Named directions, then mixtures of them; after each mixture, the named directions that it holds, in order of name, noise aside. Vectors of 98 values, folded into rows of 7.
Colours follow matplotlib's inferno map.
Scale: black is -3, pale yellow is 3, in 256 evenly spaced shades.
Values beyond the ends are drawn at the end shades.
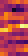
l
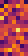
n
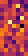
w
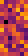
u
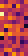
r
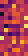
r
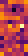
l, r, w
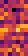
l, n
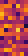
n, r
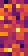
n, r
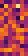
n, w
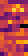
l, w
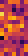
l, r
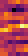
l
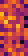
r, u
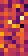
w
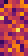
n, w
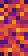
n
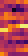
l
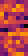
l, r, u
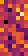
u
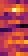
l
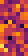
u, w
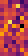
w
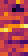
l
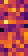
l, n, u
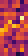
l, w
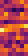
l, n, u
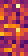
n, r, w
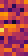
l, r, u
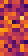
l, n, w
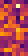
n, r, w
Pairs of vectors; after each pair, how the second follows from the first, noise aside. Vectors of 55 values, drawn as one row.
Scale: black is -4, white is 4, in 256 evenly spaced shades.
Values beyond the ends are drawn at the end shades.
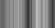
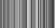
sign-scrambled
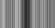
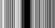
scaled up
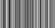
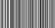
sign-scrambled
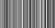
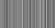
shrunk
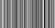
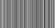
shrunk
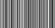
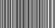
sign-scrambled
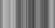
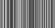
sign-scrambled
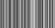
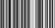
scaled up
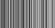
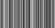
sign-scrambled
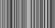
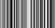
scaled up
